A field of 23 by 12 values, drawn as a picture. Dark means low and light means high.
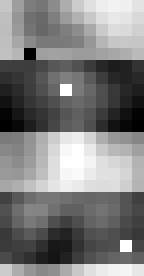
Three lone cells stand out: two far higher and one far lower than their neighbours. Horizontal stripes repeat 2 times down the table. The centre is the ninth with the highest average.
